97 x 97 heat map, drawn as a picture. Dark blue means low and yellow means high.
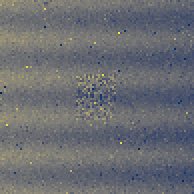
Roughest part: centre. Slope: up to the left. Odd patch: rougher, in the centre. Odd rows or columns: none. Stripes: horizontal, repeating 5 times. Average level on the scale: 40%.
